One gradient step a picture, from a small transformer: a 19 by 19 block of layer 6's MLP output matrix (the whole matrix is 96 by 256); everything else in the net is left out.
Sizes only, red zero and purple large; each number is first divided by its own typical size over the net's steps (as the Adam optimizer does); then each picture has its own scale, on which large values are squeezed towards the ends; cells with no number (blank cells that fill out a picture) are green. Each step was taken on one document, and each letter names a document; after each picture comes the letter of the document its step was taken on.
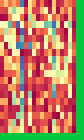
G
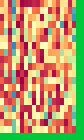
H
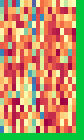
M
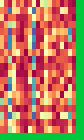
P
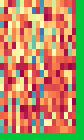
M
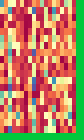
P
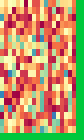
M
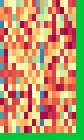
M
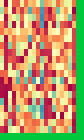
M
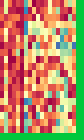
H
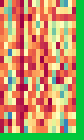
H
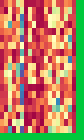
G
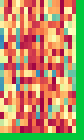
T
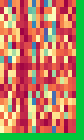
P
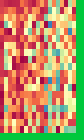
H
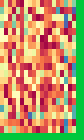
T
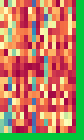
P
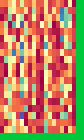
G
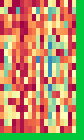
H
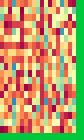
H
